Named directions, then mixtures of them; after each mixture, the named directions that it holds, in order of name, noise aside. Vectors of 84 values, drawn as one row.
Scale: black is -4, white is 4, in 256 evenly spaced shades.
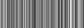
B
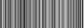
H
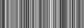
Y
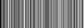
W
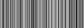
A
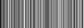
W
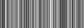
Y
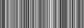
Y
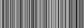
A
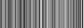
H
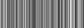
B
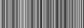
H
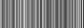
H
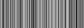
A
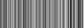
B, H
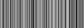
A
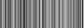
H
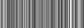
B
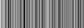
H, W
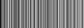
A, W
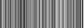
H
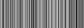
A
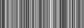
Y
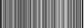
H, W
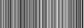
A, H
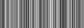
Y
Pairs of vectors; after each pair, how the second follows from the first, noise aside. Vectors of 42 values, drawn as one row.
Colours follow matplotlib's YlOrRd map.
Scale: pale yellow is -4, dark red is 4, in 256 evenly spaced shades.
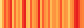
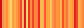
sign-scrambled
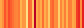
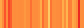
partly zeroed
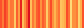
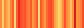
shuffled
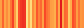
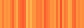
shrunk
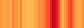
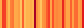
shuffled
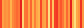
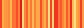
copied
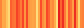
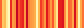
scaled up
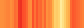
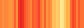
copied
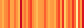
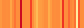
partly zeroed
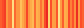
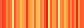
copied
